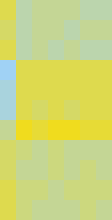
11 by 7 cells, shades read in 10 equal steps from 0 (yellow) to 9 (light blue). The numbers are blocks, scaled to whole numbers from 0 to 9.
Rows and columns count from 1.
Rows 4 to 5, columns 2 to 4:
2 2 2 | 2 2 2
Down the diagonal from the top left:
2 6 5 2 2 2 1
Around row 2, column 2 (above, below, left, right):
6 6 3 5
